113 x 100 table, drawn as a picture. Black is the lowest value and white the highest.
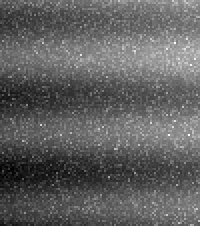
Ninth with the highest average: top right. Slope: up to the top right. Average level on the scale: 40%. Mirror symmetry: none. Stripes: horizontal, repeating 3 times. Odd rows or columns: none.
